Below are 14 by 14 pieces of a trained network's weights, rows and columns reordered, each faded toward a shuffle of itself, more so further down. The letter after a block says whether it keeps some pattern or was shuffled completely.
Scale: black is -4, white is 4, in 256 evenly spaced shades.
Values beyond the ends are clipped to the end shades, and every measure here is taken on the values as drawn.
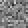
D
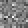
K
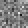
D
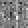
K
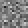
K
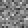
D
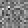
K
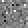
D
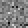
D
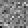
D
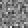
D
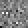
D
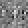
K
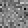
D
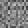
K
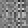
K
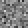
D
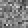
D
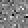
D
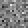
D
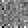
K
